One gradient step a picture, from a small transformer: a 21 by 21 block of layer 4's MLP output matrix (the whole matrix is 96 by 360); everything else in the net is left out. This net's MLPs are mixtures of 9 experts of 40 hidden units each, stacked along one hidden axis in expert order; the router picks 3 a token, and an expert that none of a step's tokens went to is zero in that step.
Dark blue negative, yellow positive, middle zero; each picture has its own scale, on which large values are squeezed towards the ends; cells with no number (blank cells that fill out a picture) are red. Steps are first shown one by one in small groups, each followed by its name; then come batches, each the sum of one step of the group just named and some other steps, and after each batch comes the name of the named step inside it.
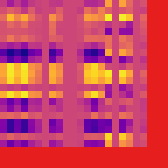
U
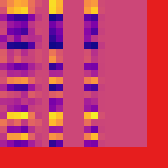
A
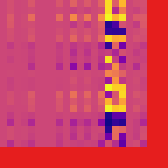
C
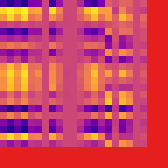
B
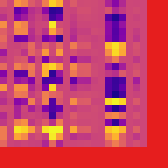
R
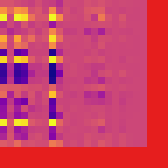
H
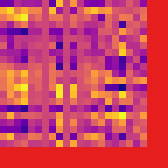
B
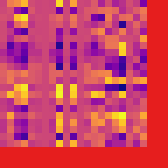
U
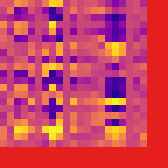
R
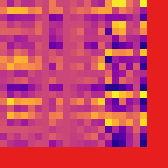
A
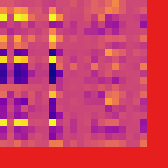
H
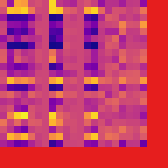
A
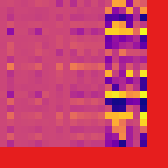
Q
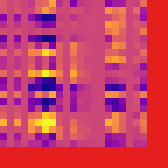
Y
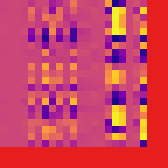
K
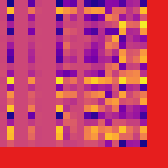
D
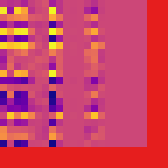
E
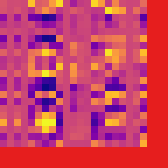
Y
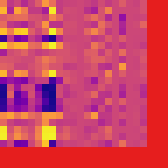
E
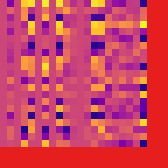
D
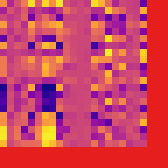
D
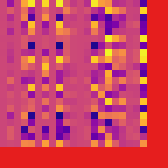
D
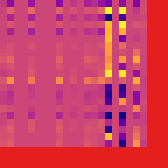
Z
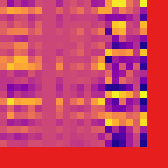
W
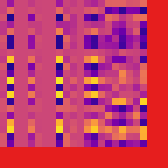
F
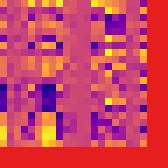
F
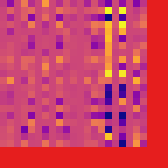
Z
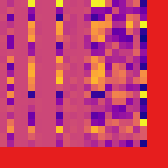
F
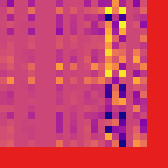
Z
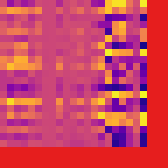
W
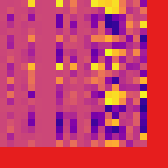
F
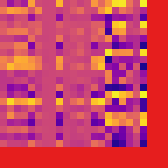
W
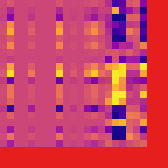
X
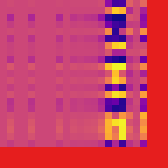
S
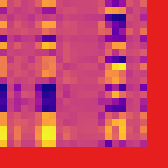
S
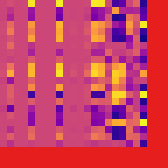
X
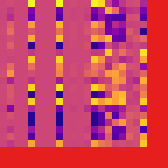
X
